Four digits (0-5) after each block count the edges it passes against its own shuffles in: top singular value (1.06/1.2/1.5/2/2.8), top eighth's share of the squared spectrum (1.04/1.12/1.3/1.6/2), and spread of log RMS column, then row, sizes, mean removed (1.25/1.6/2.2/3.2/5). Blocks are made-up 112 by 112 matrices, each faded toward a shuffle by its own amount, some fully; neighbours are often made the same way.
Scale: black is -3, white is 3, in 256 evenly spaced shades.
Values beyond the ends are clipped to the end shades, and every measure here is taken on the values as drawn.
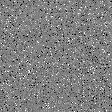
1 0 0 0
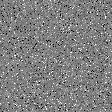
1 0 0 0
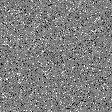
0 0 0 0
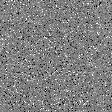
0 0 0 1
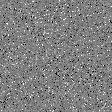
0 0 0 0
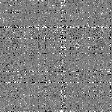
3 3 3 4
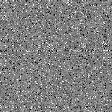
4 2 1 1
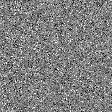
0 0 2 0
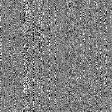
2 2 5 0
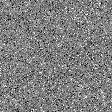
0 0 0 0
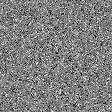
0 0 0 0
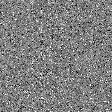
0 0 1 0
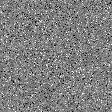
0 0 0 0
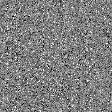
1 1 2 0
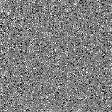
3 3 2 1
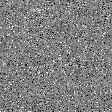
2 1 0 0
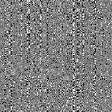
4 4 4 2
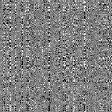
5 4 4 2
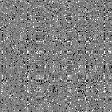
5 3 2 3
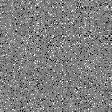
4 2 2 1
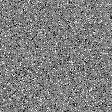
1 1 0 0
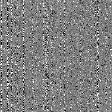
2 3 4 0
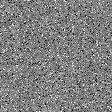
2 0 0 0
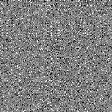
4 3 2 2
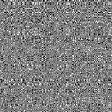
5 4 3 3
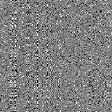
4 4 3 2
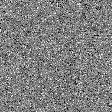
2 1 0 0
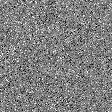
2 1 0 0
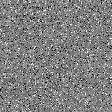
3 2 0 0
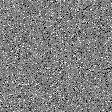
2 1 0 0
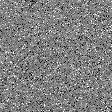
2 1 0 0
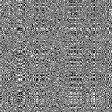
5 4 3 3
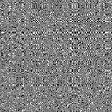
5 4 3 3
